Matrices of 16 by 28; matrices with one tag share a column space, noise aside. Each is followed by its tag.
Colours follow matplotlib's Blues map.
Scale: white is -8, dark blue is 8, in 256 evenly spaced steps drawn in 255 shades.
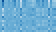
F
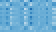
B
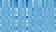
F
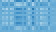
B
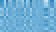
F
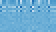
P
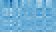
F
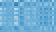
B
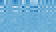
P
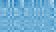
F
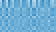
F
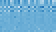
P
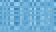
B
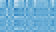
F
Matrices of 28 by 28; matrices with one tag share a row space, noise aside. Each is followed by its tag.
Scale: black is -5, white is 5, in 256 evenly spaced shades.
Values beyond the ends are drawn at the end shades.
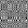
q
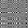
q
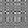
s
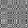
q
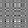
s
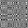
q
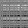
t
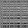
t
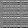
t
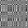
q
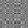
s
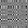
q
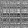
t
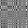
q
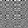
s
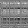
t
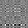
s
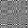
q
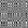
q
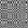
q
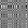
q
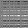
t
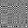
q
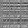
t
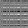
t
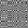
q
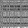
t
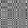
q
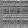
t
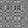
s
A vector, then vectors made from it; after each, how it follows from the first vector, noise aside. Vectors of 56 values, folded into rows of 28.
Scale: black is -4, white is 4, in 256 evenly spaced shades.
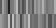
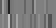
partly zeroed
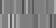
partly zeroed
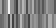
negated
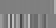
partly zeroed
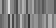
negated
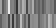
negated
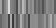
negated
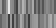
negated
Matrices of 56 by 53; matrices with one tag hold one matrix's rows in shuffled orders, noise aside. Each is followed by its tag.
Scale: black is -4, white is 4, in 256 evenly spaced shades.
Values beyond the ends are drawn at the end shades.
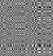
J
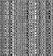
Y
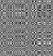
J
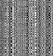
Y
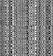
Y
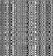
Y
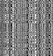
Y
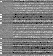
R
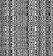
Y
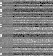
R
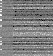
R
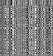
Y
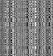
Y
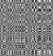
J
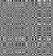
J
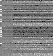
R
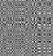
J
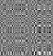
J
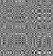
J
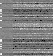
R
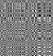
J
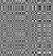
J
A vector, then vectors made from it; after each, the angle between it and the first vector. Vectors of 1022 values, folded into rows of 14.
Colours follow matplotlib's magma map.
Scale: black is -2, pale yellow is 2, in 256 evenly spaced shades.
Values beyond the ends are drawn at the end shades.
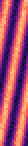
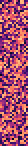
orthogonal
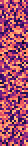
orthogonal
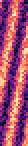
nearly opposite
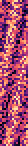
partly opposed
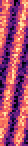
nearly parallel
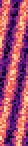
nearly parallel
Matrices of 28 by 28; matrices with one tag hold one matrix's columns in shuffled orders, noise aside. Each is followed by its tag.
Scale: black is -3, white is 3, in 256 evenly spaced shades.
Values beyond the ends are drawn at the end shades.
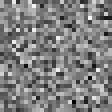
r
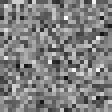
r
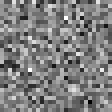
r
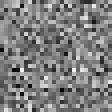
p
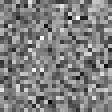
r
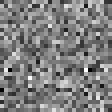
p
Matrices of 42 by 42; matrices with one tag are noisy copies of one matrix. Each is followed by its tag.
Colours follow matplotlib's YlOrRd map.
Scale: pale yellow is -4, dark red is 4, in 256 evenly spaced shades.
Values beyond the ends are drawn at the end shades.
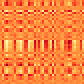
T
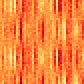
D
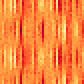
D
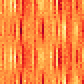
D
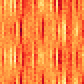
D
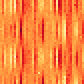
D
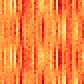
D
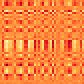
T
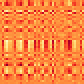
T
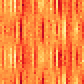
D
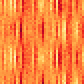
D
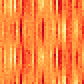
D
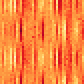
D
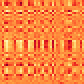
T
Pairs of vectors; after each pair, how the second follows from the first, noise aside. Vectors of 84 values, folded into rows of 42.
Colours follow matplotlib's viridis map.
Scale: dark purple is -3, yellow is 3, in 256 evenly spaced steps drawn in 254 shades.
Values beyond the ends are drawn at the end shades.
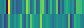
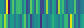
negated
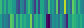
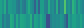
shrunk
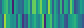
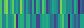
wrapped around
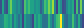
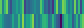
negated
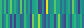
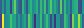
wrapped around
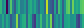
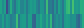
shrunk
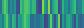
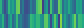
negated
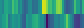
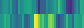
wrapped around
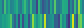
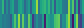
negated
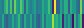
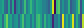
negated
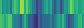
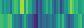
copied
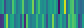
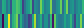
wrapped around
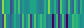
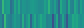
shrunk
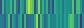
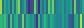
negated
